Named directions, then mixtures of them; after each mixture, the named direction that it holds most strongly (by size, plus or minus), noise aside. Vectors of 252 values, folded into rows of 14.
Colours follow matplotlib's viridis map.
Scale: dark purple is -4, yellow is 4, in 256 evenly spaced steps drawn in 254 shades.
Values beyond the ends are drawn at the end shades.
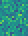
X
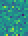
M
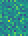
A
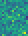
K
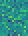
A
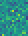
K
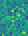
K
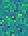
X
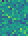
K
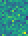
K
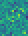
K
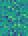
A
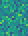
X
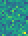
K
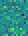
M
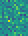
A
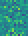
M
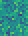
X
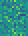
A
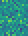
X
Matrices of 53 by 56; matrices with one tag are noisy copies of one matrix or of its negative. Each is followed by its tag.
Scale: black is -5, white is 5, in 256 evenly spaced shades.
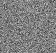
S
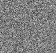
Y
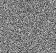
S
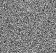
S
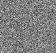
Y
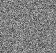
Y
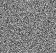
S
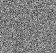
Y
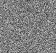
S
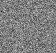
Y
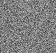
S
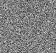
S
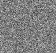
Y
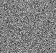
S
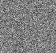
Y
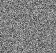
Y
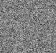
Y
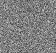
S
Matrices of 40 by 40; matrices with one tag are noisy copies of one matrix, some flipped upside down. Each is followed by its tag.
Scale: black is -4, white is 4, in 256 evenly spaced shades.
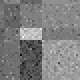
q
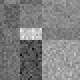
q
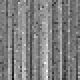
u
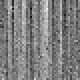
u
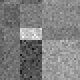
q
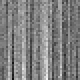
u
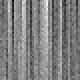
u
